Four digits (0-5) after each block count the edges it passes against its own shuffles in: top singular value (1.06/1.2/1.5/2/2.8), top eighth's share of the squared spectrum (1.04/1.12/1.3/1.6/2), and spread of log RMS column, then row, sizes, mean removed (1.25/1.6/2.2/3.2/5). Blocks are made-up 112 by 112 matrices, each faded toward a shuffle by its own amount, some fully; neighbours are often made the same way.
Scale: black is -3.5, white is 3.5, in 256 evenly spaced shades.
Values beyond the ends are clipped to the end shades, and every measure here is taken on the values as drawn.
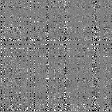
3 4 4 4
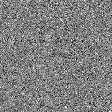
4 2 1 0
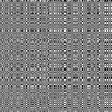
5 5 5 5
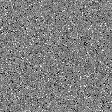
3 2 0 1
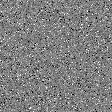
0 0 0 0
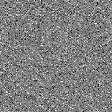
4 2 1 1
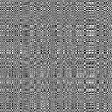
5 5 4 4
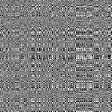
5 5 4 4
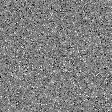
2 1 0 0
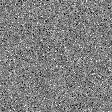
0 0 0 1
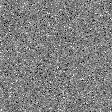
0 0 0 0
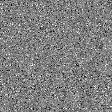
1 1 0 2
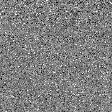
0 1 0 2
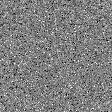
0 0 0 0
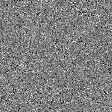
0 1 0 2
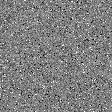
0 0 0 0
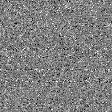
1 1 0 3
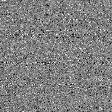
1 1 0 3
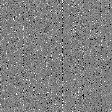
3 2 3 0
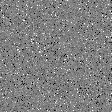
1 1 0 0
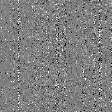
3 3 4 0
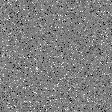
0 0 0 0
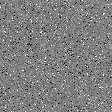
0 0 0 0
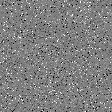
3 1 0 0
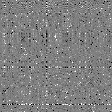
5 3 2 2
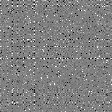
5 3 2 2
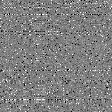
4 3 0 2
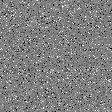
2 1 0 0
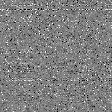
4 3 1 2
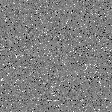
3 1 0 1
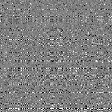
5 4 2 4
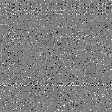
4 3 1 2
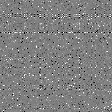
5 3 2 2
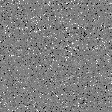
3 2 0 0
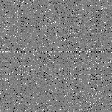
4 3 1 1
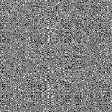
4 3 2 2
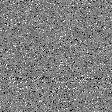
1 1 0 2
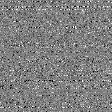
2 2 0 4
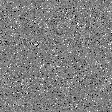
0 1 0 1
